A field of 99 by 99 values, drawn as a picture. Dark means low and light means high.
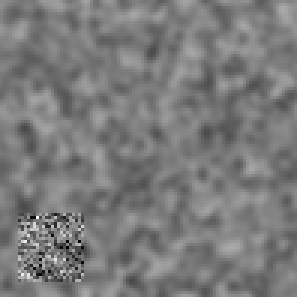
Histogram: heavy tails on both sides. Stripes: none. Mirror symmetry: none. Odd patch: rougher, in the bottom left. Roughest part: bottom left. Grain: blotchy.
